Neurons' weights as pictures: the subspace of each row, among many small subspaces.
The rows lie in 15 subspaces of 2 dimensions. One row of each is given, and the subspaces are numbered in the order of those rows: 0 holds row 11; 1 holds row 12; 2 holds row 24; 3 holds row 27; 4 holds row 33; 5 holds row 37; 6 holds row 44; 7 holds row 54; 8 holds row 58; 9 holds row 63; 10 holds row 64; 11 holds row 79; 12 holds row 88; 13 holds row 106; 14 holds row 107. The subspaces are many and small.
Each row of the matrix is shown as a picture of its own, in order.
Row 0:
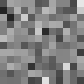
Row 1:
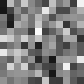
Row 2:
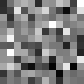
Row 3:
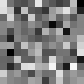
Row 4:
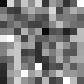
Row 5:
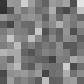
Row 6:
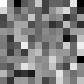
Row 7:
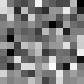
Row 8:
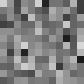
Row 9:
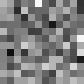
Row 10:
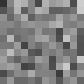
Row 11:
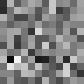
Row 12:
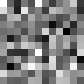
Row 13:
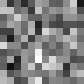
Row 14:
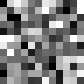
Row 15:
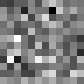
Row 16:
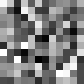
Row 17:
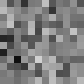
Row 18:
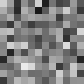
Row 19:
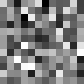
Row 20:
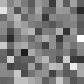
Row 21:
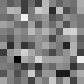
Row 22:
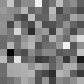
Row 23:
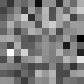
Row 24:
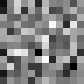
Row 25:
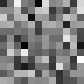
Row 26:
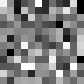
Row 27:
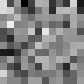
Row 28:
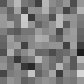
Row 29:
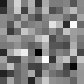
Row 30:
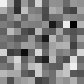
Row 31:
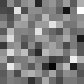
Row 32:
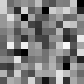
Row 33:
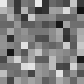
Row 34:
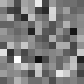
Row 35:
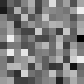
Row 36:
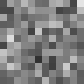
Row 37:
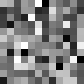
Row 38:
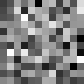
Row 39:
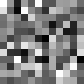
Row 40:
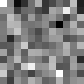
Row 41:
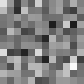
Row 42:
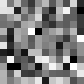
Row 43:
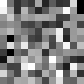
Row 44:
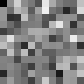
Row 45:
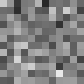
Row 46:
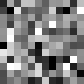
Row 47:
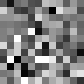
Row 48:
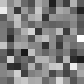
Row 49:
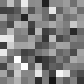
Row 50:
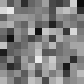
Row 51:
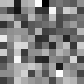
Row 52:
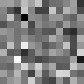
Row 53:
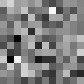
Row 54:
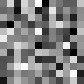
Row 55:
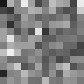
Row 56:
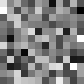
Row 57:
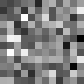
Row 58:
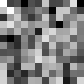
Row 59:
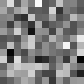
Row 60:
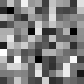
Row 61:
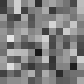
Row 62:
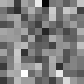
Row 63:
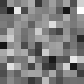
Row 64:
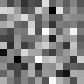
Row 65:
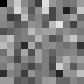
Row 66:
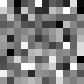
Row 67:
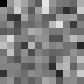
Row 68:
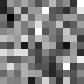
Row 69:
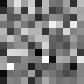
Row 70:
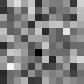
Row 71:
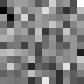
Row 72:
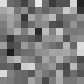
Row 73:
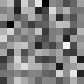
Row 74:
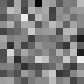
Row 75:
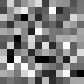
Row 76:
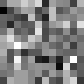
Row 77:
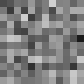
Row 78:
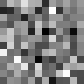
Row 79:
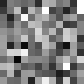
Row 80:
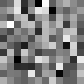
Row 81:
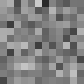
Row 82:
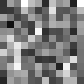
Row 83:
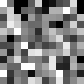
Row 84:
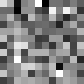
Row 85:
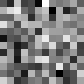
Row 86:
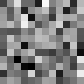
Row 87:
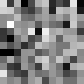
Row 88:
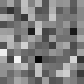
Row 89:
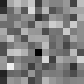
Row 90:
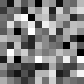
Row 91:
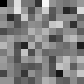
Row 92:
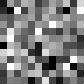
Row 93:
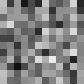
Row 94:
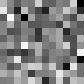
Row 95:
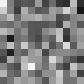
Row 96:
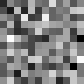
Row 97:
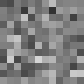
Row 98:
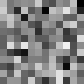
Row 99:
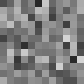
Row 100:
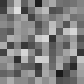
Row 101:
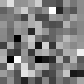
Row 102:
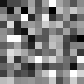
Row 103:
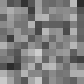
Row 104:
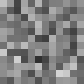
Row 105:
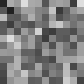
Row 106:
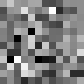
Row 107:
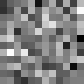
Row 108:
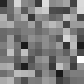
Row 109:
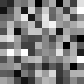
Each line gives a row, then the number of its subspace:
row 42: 14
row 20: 0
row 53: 13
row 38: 9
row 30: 2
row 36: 12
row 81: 7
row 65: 6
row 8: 5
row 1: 11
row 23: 14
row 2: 12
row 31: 9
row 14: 6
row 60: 12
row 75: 0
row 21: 10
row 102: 13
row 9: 9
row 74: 9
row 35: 0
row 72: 3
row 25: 5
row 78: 10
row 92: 9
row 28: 3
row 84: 8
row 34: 12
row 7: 12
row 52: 10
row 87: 3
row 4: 6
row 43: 7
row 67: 6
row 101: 13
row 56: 0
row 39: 1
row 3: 12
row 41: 2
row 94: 10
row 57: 0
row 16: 1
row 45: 8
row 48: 0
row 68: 11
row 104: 1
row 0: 10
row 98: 11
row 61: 1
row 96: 13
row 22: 14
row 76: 5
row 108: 5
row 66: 4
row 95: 7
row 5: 4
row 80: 4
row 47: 13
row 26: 4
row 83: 8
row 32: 11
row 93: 7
